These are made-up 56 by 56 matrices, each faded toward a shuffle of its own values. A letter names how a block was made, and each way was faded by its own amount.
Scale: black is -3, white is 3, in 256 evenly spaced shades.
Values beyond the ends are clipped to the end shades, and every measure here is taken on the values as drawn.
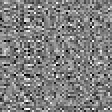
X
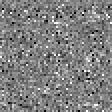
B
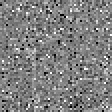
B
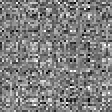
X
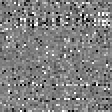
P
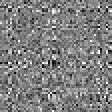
X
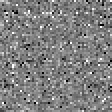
B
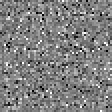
B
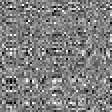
X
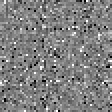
B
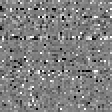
P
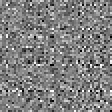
X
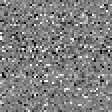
P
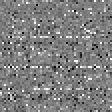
P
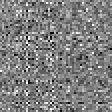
X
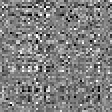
X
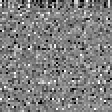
P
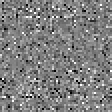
B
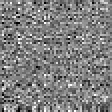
X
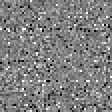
B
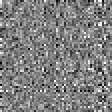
X
